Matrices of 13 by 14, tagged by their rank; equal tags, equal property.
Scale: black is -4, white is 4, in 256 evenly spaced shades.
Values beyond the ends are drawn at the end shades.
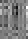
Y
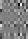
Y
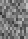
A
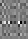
Y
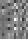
Y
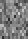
A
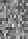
A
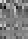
Y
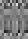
Y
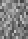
A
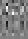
Y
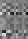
Y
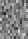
A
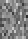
A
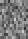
A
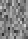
A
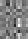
Y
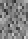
A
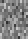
A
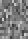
A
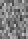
A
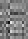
Y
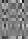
Y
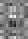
Y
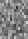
A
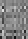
Y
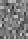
A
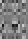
Y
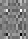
Y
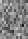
A
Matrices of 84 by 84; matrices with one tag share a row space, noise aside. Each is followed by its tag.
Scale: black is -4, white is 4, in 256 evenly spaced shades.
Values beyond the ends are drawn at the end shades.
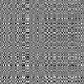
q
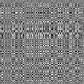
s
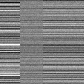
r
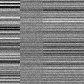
r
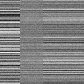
r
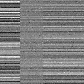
r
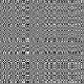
q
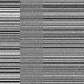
r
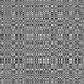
s
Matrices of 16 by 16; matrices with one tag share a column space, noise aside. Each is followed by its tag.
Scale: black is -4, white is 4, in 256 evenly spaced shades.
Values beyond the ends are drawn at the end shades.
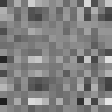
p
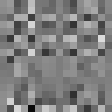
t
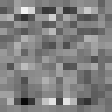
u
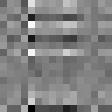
t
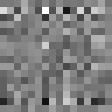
u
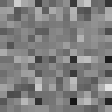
p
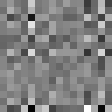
t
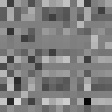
p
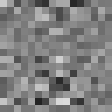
p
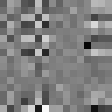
t
